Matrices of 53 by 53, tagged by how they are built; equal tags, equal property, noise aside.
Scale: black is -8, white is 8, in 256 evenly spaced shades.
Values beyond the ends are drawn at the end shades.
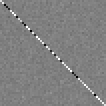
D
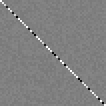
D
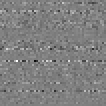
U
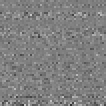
U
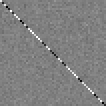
D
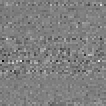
U
